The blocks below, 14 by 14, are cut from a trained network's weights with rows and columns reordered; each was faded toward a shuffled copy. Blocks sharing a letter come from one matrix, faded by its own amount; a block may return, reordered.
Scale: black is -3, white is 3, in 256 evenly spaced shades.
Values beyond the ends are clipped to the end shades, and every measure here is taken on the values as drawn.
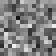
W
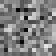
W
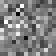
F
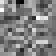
F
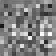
F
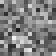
W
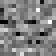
F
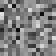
W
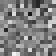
W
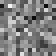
W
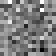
F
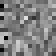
F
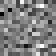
F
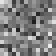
W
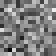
W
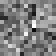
F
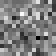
F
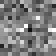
F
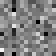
F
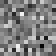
F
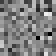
F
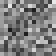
W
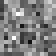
F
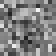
F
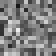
W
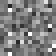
F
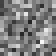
W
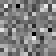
F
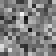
W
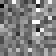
F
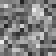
W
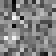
F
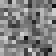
W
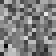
W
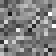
W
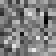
F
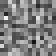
W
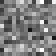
F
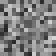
W
